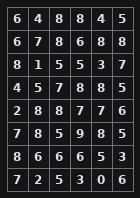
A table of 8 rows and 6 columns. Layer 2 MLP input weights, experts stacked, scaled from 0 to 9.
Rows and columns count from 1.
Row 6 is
7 8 5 9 8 5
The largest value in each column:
8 8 8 9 8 8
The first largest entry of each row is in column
3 3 1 4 2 4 1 1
